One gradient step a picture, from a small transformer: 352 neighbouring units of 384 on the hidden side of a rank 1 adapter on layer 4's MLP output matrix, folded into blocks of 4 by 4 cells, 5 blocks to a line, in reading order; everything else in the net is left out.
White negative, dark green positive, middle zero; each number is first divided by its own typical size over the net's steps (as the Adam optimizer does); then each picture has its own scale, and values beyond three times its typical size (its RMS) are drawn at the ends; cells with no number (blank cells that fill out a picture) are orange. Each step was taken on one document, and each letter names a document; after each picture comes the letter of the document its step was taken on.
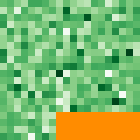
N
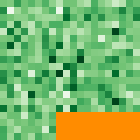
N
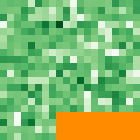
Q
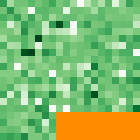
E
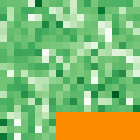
Q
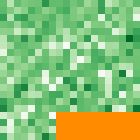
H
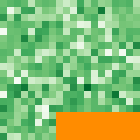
Q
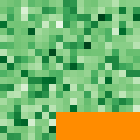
Q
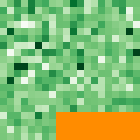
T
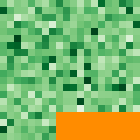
T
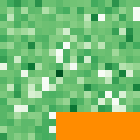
H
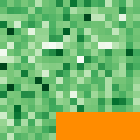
H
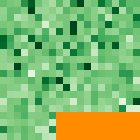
E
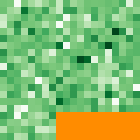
H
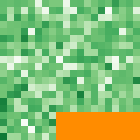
Q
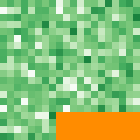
N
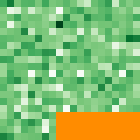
H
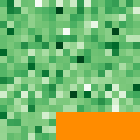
H
